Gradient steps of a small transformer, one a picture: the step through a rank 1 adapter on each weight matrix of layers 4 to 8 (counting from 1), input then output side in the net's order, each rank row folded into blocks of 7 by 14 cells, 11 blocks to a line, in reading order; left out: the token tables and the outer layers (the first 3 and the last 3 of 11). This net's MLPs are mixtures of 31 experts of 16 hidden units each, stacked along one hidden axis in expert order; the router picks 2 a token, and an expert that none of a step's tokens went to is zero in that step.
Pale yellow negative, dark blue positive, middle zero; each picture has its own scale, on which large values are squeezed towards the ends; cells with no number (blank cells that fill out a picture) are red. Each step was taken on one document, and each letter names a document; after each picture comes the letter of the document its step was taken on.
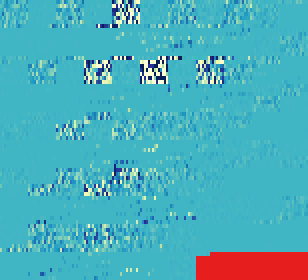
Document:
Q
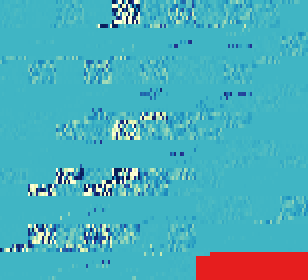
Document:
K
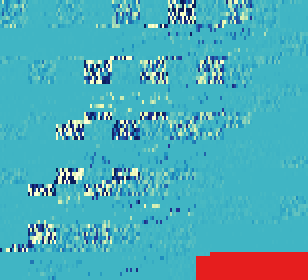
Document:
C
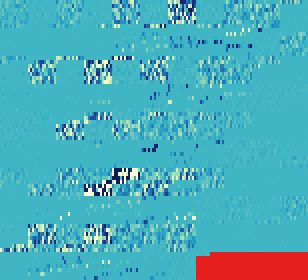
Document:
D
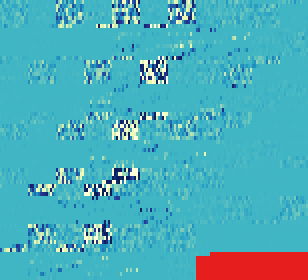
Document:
C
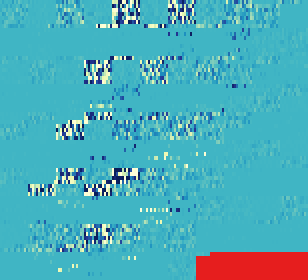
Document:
C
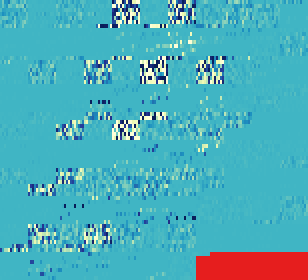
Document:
Q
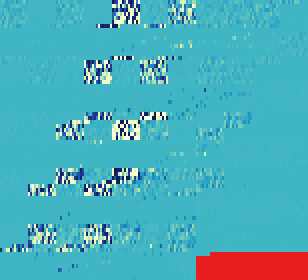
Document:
K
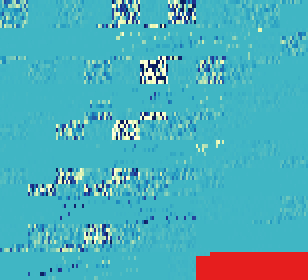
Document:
Q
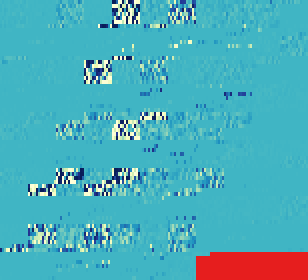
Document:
K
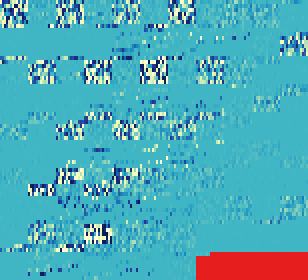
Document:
C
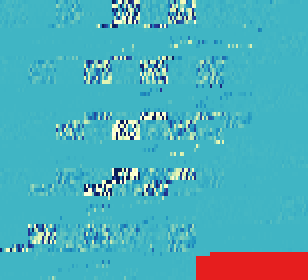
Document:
K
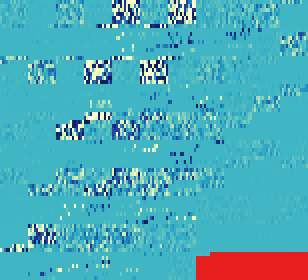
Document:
D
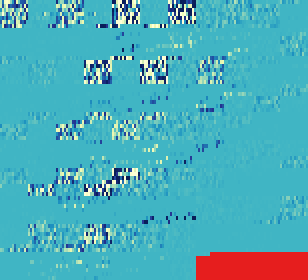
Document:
Q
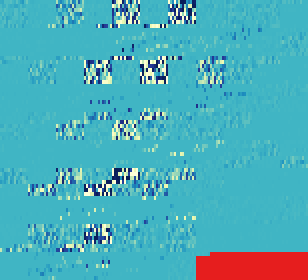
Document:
D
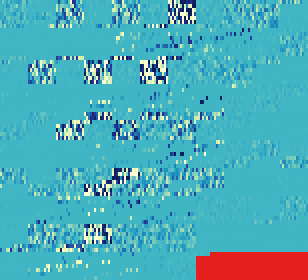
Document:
D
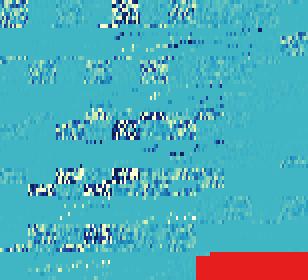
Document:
D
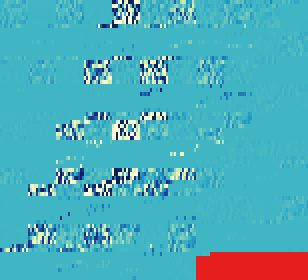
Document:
K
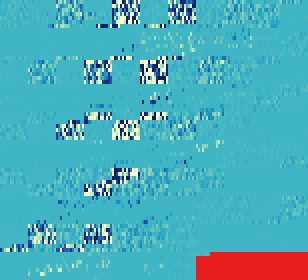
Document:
Q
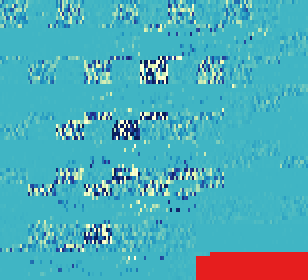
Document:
C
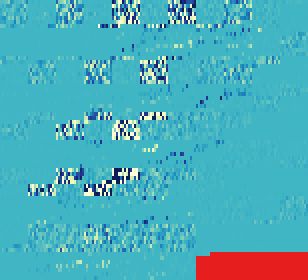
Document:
D
